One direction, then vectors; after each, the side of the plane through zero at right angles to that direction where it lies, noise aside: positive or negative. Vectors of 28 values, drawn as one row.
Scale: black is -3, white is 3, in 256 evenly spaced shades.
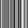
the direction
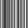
positive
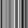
negative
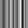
negative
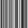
negative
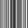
positive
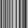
negative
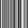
positive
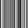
positive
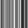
negative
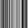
negative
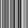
positive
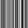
negative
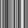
positive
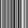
positive
